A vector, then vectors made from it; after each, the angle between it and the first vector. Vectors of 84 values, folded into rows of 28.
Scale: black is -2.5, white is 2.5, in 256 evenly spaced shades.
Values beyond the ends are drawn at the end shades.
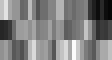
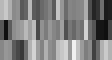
nearly parallel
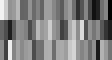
partly aligned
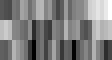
nearly opposite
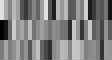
partly aligned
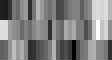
nearly opposite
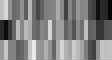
nearly parallel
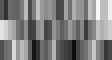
nearly opposite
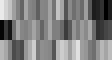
nearly parallel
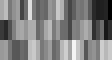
nearly parallel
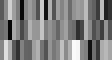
partly aligned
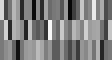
orthogonal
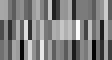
orthogonal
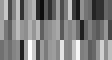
partly aligned
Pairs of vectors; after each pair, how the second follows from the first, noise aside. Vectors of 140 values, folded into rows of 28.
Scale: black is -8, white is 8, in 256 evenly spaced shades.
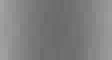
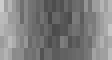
scaled up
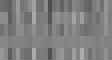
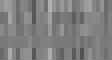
negated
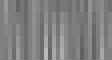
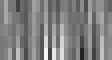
scaled up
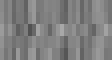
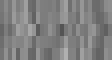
negated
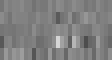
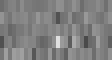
copied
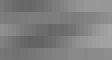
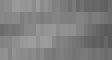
negated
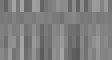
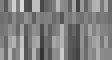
scaled up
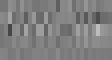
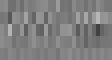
negated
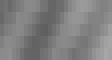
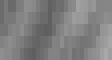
copied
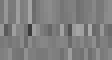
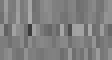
copied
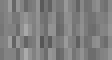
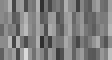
scaled up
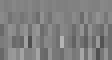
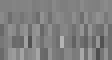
copied
